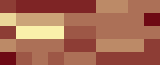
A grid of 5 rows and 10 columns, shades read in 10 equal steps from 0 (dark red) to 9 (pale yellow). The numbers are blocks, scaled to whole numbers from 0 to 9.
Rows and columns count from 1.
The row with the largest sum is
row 3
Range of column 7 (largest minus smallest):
3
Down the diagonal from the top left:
2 6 9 4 4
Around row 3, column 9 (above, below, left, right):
4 5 4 4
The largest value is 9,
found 3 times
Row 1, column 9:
4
